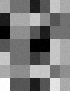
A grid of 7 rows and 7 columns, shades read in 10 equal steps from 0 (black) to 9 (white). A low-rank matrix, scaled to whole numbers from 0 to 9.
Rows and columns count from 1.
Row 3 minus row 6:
-6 0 0 -4 -6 0 -1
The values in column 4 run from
0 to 7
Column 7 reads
6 4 4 6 6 5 6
